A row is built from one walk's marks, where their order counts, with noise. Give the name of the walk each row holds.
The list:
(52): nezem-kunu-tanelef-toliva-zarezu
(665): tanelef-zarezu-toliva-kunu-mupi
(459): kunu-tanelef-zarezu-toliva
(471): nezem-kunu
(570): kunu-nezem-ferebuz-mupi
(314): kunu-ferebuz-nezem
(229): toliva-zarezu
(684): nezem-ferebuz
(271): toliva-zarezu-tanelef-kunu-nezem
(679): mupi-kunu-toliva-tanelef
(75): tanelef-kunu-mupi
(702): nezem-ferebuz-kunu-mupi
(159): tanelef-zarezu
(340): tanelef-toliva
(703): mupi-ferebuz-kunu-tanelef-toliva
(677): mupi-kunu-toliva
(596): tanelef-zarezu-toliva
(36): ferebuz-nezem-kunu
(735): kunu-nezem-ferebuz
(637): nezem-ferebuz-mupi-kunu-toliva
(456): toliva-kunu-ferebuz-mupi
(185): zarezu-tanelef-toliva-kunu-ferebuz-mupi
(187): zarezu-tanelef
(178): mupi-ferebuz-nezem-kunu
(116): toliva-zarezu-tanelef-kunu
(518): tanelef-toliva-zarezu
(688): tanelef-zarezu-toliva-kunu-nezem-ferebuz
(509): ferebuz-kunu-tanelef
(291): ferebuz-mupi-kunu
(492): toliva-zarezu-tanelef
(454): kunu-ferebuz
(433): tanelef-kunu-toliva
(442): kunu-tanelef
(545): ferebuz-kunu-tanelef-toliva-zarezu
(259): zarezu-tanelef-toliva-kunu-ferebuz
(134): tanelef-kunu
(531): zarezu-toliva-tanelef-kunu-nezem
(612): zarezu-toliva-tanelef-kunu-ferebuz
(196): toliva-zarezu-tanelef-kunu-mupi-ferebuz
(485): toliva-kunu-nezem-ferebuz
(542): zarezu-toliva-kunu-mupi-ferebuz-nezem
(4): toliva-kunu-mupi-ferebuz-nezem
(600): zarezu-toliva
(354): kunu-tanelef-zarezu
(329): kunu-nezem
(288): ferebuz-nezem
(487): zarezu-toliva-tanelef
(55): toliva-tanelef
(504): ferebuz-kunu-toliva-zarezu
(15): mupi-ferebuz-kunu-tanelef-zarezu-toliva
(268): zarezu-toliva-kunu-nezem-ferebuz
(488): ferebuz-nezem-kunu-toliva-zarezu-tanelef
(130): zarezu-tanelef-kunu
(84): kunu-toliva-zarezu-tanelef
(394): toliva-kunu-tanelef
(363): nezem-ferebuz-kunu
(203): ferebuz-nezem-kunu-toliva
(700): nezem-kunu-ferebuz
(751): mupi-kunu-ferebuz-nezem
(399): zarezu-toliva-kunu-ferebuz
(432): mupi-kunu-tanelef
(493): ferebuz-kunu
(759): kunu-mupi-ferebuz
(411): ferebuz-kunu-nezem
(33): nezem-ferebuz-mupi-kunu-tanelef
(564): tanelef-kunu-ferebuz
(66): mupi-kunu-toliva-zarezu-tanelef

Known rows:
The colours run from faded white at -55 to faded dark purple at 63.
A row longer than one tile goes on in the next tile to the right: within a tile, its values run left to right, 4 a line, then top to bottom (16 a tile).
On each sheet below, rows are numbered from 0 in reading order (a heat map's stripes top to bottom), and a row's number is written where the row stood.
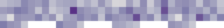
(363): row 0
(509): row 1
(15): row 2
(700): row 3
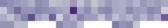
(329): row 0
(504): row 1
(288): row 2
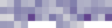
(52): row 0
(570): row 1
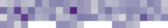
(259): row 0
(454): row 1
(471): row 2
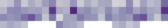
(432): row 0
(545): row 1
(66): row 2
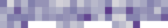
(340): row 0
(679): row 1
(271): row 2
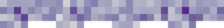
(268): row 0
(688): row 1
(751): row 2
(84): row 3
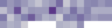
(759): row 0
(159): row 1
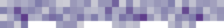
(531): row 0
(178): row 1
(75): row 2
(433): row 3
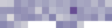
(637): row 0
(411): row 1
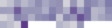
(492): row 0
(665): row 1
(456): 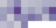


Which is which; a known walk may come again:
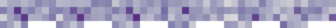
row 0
(612)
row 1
(130)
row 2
(542)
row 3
(493)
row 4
(52)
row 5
(488)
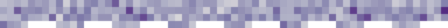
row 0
(203)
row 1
(596)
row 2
(564)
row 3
(684)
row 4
(178)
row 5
(36)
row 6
(354)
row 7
(677)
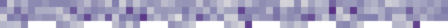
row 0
(159)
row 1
(735)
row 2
(433)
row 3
(700)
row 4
(116)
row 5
(66)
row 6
(314)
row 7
(229)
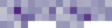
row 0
(84)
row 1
(442)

